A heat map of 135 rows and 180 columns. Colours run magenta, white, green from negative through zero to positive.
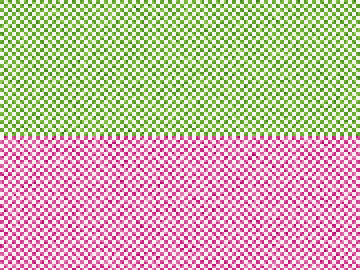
Neither half mirrors the other. Overall the values sit about 50% of the way up the scale. The top part is higher, up to a seam about 50% of the way down.
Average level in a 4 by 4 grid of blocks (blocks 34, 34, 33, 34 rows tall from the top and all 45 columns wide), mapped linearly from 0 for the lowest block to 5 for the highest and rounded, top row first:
5555
5555
0000
0000
